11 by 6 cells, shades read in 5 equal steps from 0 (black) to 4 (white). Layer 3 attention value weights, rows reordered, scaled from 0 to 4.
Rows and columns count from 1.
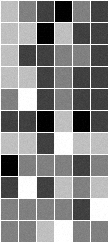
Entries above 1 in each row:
3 3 3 3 3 1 5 4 4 5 6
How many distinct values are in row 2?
3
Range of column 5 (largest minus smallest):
3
